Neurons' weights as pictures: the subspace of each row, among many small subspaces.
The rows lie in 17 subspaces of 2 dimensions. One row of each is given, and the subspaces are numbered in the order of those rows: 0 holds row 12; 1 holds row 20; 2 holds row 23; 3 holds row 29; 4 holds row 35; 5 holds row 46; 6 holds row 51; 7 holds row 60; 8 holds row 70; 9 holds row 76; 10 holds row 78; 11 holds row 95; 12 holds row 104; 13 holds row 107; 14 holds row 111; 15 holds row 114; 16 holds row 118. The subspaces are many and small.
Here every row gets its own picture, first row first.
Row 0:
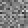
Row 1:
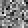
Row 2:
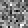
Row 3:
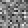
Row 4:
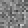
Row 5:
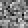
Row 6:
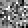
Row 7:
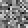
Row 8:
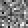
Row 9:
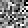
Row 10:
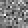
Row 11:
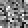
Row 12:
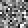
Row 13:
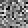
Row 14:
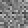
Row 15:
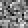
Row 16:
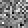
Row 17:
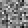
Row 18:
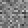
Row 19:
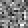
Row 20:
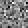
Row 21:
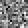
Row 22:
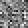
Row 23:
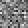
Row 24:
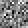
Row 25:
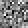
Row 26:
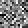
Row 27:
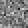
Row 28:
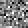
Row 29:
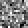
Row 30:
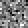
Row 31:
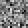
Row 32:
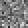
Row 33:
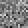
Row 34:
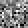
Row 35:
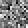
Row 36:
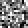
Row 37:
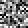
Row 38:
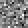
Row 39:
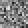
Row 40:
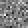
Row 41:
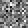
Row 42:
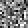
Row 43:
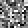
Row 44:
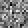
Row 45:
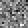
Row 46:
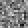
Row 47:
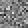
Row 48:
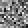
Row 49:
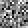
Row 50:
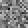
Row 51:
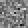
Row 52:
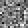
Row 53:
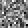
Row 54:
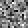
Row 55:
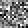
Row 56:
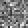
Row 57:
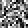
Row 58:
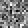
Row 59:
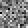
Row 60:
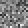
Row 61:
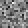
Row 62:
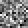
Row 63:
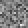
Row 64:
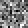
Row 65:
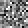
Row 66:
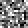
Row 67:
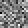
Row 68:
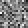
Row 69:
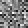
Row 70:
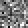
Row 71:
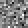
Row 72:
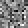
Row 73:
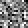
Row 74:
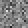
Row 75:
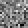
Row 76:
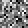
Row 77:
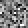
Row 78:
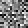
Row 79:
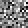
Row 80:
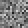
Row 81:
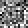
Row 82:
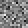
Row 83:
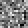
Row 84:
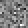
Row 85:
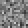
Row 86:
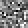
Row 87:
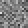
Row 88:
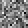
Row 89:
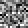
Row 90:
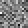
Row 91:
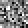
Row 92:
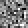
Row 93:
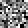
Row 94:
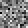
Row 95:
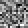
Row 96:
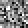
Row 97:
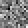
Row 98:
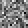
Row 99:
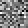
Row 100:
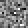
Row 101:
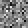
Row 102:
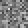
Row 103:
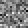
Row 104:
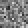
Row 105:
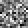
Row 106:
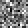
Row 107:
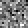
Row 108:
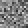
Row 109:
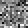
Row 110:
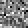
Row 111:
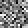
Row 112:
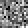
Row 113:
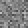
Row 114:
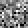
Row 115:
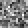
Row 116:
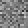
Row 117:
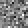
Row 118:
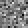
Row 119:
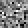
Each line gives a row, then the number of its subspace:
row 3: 2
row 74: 8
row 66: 5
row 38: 16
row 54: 1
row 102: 4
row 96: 12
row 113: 10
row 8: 8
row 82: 14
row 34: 15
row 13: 2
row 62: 6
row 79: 1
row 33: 7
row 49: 15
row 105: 6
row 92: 11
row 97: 4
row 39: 12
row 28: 7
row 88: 9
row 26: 14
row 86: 15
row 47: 10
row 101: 8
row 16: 13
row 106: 9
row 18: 2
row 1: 3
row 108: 12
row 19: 5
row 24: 15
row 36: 3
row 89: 11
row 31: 9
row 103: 11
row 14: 10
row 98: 9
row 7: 4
